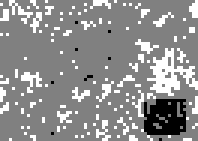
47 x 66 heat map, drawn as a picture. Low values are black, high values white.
Mirror symmetry: none. Ninth with the lowest average: bottom right. Slope: none. Odd patch: lower, in the bottom right.
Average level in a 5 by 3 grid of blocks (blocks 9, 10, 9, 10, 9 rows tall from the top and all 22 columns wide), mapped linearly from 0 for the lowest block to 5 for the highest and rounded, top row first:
4 3 3 | 2 2 3 | 3 2 5 | 3 3 2 | 3 3 0
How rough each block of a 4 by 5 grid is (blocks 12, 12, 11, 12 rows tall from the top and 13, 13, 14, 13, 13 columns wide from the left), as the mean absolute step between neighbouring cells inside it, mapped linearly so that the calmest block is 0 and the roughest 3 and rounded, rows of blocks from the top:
3 2 2 1 1 / 0 0 0 2 2 / 2 1 2 3 3 / 1 2 2 3 2
